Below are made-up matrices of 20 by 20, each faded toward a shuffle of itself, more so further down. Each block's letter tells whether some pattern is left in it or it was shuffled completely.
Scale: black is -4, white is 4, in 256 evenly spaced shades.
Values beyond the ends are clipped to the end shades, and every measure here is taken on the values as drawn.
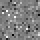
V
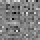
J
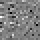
J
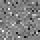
V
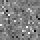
V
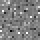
V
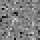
V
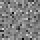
V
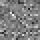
J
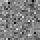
V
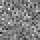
V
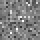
V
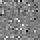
J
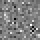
V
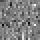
J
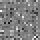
J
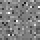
J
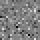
V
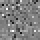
J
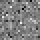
V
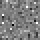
V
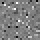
J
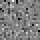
V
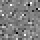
V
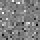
J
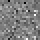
V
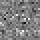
J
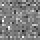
J
